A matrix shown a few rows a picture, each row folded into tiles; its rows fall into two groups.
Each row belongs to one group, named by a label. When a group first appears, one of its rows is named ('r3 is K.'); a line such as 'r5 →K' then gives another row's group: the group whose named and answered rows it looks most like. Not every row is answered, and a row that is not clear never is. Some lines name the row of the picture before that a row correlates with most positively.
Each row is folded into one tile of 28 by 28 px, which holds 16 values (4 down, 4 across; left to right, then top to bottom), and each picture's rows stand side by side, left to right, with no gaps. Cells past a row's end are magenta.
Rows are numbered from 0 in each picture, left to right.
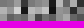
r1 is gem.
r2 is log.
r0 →gem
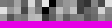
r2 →gem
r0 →gem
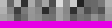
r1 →log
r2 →log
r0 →log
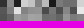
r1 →log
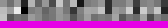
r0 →gem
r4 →gem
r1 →log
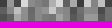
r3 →log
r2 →log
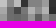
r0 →log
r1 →gem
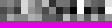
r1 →log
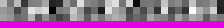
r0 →log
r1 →gem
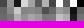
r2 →log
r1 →log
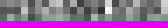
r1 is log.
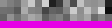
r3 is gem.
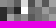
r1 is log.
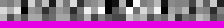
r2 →log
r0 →gem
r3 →gem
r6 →gem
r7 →log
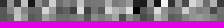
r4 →gem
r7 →log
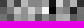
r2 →log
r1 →gem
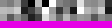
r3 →gem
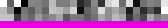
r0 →log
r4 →log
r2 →gem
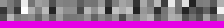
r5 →log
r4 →gem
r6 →log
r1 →gem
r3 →gem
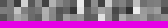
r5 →gem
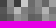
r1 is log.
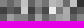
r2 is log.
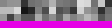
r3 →log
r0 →gem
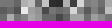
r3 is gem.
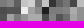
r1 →log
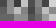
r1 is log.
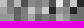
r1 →gem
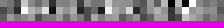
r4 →gem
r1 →gem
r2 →gem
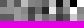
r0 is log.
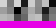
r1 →log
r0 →log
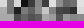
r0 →log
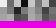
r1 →log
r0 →log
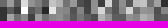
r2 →log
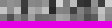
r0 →gem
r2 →log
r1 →gem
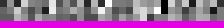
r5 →gem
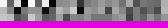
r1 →log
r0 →log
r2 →gem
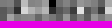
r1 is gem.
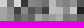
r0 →log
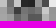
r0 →log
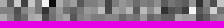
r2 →log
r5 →gem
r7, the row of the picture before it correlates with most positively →1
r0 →log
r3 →gem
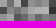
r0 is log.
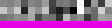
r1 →gem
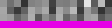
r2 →gem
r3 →log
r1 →gem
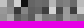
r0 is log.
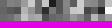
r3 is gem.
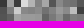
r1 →log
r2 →gem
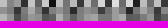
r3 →log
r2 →log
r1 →log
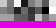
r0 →log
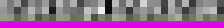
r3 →gem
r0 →log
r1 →gem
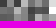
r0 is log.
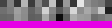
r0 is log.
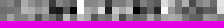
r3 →gem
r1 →gem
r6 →log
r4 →gem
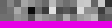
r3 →log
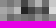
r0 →gem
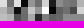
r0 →log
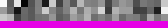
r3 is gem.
